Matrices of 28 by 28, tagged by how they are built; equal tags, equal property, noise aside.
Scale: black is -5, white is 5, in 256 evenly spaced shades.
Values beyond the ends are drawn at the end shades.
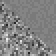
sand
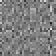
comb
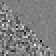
sand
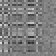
comb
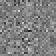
comb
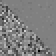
sand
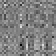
comb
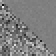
sand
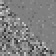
sand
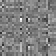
comb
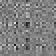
comb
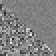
sand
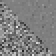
sand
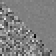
sand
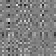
comb
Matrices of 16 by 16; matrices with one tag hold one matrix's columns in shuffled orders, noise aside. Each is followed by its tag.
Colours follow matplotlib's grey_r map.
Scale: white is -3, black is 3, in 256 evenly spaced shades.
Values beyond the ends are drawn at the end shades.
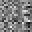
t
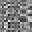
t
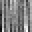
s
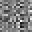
t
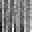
s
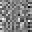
t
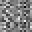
t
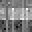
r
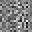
t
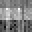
r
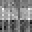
r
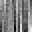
s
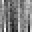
s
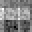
r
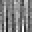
s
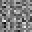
t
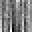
s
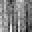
s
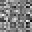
t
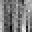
s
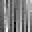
s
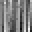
s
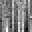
s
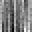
s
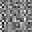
t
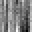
s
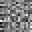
t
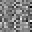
t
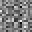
t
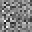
t
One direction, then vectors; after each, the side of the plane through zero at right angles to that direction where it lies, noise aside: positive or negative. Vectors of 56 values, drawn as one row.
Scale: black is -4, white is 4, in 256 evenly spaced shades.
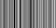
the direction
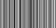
positive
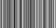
positive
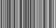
positive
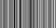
positive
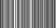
negative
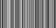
negative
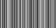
positive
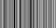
positive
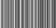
negative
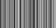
positive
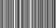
negative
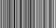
positive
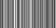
negative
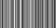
negative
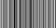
positive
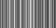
negative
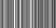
negative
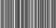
negative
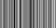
positive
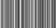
negative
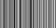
positive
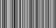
positive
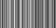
negative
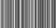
negative
